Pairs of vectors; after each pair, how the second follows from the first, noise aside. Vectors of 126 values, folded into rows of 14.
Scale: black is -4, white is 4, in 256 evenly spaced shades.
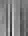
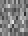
shuffled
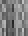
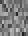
shuffled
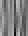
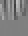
partly zeroed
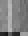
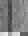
negated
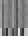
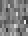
shuffled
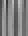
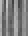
negated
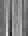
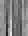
negated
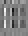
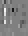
partly zeroed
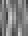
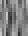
negated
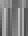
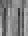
negated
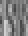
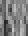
negated
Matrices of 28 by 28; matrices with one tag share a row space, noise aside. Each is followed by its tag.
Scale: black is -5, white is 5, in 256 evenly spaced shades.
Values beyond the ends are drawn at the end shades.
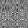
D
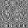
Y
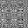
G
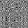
Y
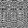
G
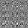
D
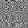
Y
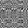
G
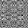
G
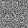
D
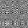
D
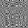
Y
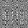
D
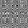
D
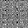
D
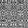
G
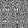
D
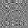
Y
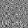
Y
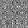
D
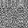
G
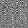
D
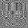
Y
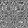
G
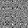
D
